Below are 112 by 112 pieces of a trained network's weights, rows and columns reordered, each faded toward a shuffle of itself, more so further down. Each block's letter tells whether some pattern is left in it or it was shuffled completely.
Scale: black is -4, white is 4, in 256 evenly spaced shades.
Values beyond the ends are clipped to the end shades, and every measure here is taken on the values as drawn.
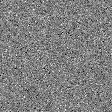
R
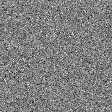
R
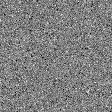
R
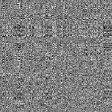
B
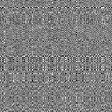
B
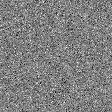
R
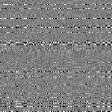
B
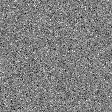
R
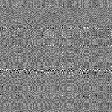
B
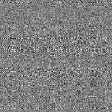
B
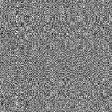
B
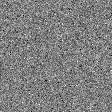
R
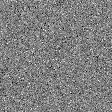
R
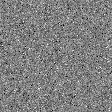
R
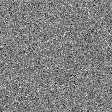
R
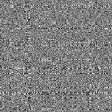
B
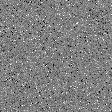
R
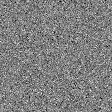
R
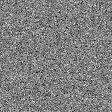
R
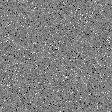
R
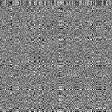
B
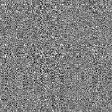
B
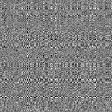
B
